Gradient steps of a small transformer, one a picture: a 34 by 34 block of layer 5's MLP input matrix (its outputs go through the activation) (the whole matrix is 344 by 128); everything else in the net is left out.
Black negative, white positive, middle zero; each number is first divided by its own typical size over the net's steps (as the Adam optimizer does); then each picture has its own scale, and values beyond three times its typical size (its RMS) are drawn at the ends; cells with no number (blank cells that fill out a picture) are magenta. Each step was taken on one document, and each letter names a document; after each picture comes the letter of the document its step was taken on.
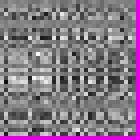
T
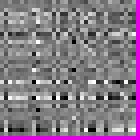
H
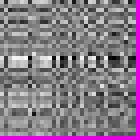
T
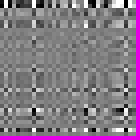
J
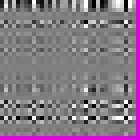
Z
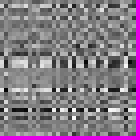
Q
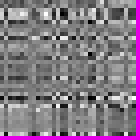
H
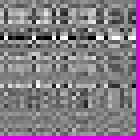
H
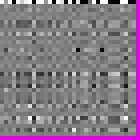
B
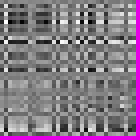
T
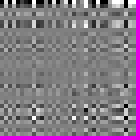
Z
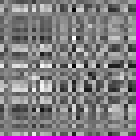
Q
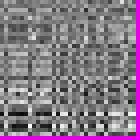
T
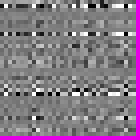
J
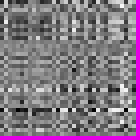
Q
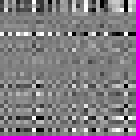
Z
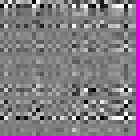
Z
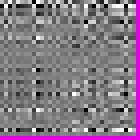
J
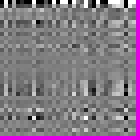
J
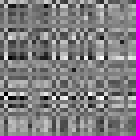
T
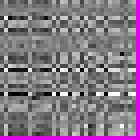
T
